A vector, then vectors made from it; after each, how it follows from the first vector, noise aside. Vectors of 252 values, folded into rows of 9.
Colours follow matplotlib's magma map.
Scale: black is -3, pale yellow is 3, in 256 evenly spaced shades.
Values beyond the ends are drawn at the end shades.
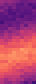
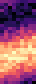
scaled up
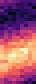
scaled up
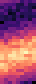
scaled up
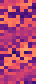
sign-scrambled
